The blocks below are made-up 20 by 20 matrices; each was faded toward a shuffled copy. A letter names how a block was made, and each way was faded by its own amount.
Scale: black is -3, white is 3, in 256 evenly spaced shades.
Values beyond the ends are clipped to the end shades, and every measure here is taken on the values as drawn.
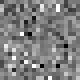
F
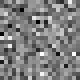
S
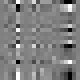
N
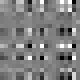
N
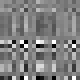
N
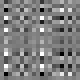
N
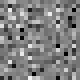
F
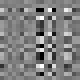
N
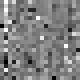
F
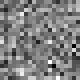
S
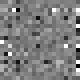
F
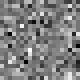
S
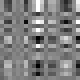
N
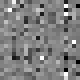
F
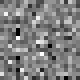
F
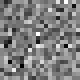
S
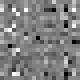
F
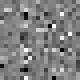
F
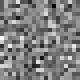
S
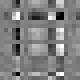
N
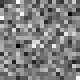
S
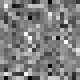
F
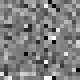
F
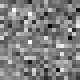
S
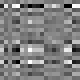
N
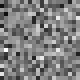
S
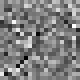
S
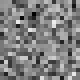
S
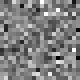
S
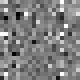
F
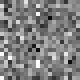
S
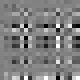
N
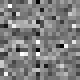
F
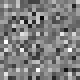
S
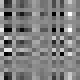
N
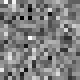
S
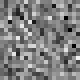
S
